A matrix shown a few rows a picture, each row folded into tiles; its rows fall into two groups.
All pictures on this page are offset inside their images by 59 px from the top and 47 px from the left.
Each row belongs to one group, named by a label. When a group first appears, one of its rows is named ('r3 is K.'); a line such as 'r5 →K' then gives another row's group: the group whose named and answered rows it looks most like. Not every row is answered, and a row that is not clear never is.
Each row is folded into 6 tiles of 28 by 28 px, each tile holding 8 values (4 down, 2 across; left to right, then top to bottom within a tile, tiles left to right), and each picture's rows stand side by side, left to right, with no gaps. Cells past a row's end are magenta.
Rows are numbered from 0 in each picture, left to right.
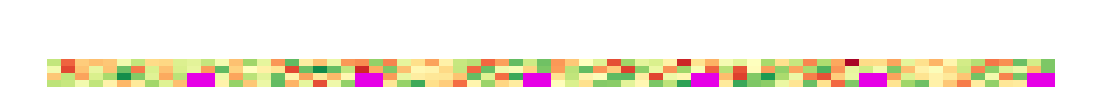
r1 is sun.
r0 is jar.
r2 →jar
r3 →sun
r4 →sun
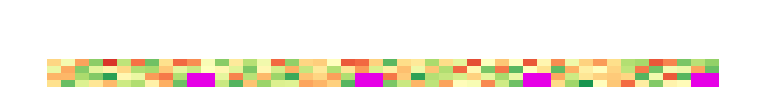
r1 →sun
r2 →sun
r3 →jar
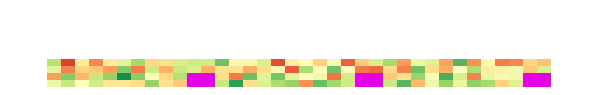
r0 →jar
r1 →sun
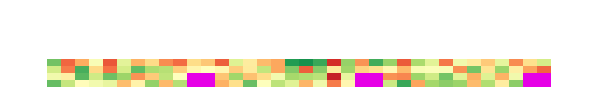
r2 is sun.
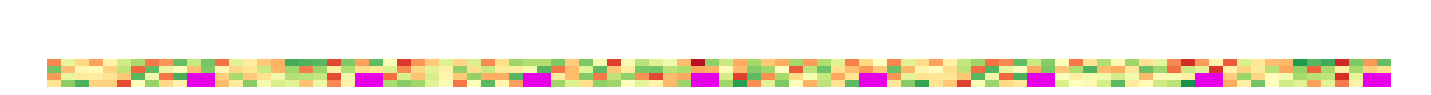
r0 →jar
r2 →jar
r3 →sun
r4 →sun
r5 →jar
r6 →sun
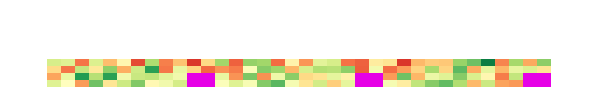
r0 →sun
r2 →jar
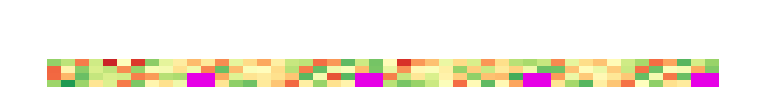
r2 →jar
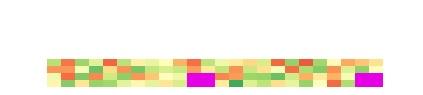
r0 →sun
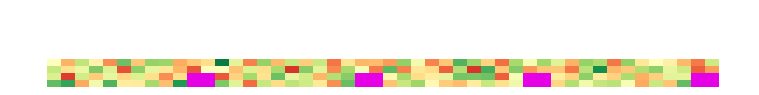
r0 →sun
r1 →sun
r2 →jar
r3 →sun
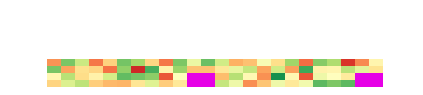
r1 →sun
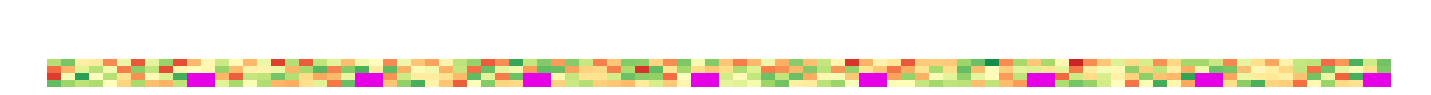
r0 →sun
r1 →sun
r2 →jar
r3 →jar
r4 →sun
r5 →jar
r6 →jar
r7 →jar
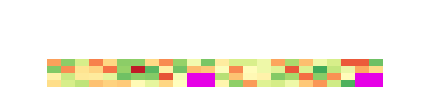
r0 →jar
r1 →sun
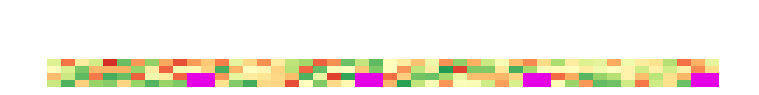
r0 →sun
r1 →jar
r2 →sun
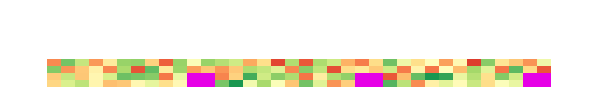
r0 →jar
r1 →sun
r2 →sun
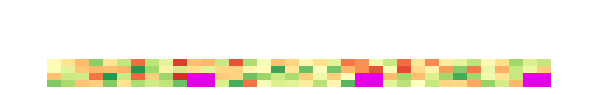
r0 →sun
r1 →sun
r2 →jar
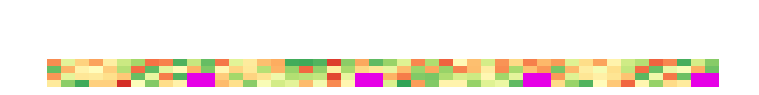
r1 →jar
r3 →jar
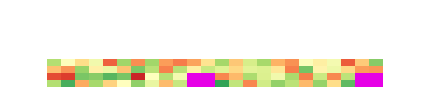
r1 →sun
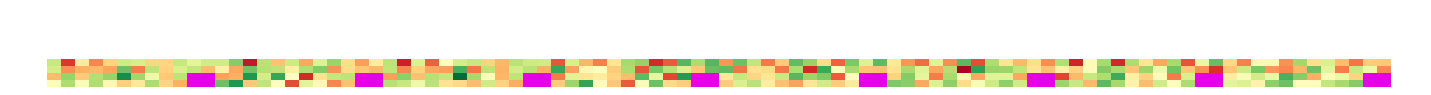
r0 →jar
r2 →jar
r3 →jar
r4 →jar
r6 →sun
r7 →sun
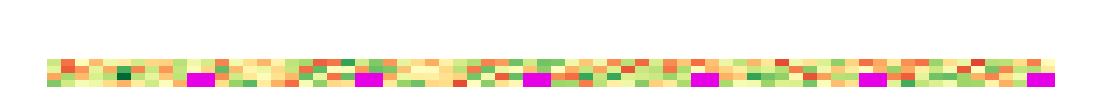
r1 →jar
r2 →jar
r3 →sun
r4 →sun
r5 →sun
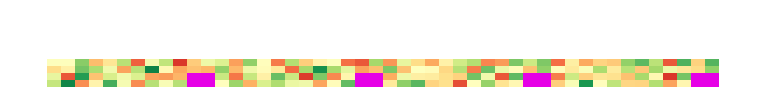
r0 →sun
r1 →sun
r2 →jar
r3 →jar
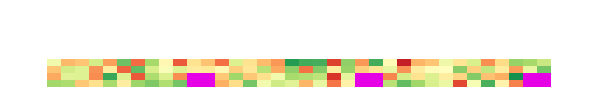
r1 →jar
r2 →jar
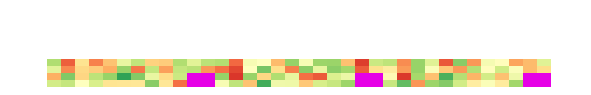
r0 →jar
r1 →sun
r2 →sun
